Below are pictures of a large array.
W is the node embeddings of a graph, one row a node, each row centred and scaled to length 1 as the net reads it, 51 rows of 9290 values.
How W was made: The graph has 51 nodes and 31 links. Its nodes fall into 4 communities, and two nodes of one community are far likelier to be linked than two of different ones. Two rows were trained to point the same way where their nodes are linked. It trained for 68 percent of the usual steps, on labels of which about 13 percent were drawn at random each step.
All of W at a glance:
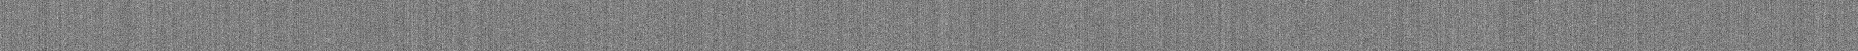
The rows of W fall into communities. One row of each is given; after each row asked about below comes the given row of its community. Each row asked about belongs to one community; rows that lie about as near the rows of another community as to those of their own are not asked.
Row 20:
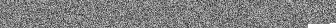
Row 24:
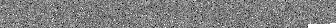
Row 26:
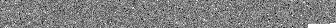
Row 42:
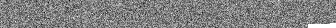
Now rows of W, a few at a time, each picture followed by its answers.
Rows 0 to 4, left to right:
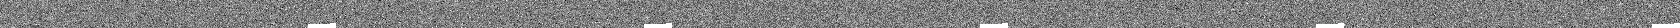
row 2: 26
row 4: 24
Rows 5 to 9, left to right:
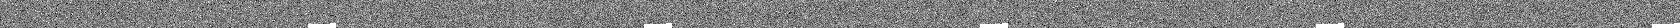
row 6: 24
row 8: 20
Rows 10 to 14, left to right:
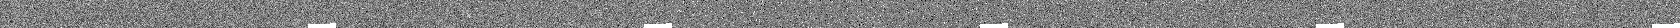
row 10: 20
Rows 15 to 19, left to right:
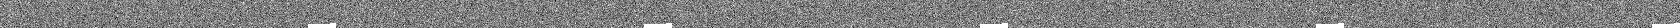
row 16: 24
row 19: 42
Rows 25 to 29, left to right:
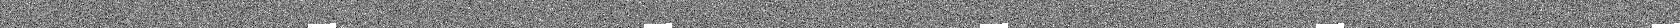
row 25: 26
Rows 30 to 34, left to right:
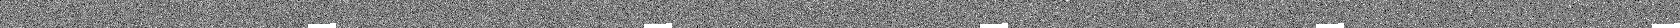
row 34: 26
